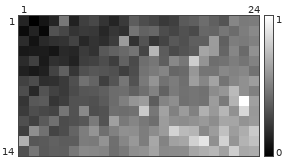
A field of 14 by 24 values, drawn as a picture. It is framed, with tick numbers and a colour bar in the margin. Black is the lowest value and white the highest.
Mirror symmetry: none. Ninth with the lowest average: top left. Slope: up to the bottom right. Histogram: bell-shaped.
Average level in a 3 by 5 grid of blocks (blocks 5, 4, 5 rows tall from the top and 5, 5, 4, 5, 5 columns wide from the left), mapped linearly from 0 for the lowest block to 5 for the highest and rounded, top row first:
0 1 2 2 3
1 2 3 3 4
2 3 4 5 5
